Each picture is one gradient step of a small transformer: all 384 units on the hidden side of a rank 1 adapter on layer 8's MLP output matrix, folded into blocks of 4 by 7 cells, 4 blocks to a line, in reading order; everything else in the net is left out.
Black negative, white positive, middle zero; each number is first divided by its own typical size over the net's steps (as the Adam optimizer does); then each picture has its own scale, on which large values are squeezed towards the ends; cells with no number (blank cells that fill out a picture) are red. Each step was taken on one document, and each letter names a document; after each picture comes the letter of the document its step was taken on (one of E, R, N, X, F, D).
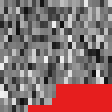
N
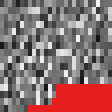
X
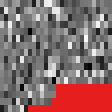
N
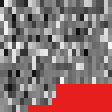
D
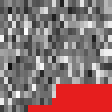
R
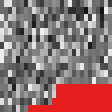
D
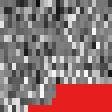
N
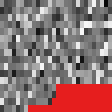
R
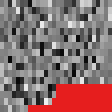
X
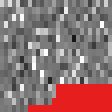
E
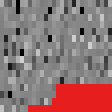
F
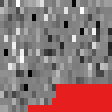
F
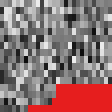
N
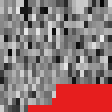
R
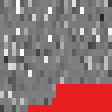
F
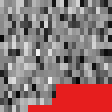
R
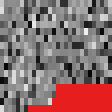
R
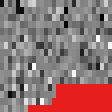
E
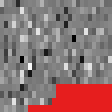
E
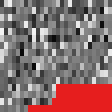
D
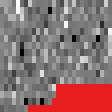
E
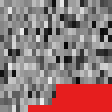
R
